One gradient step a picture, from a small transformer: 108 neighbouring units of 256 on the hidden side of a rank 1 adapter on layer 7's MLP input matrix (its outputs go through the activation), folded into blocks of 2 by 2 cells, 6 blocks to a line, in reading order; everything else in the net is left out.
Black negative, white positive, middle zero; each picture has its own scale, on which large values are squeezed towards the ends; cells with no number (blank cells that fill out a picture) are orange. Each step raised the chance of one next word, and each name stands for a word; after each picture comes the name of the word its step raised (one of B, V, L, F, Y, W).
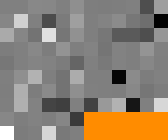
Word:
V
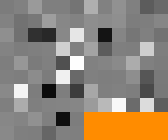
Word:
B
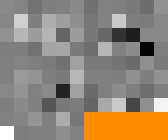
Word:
V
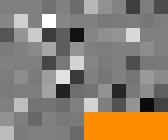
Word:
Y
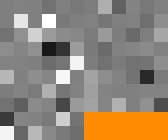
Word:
Y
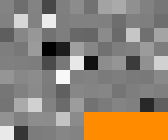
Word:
Y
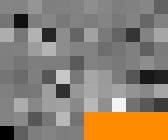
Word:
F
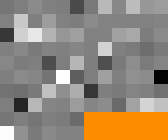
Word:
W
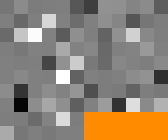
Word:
W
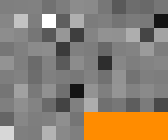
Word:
Y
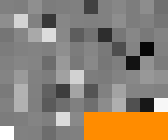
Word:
V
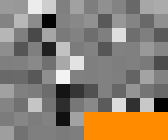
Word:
B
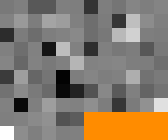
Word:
F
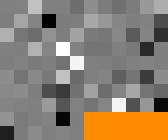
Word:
B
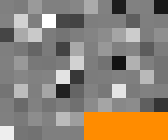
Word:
Y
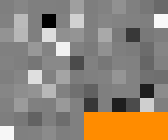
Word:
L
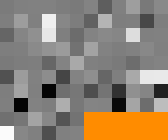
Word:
F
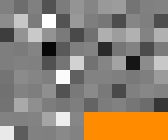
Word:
Y
